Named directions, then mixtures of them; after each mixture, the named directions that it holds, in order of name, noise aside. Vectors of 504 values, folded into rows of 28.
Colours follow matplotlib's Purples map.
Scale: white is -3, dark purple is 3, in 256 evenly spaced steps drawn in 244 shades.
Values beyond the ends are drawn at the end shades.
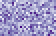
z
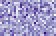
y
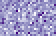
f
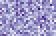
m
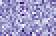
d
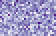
z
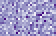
f, z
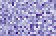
f, z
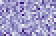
d, m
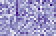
m, y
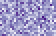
m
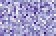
y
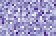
f, y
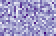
y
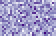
d, y
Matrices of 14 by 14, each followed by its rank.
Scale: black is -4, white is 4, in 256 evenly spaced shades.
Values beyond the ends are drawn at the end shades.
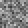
full rank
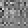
three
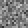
full rank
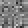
three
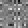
three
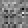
three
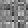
two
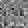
three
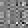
two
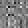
two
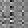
two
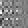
two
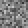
full rank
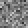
full rank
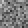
full rank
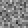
full rank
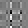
one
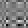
one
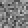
full rank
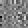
three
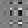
one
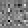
three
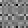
two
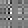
one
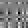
one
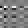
one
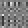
two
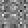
three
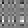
one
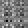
two
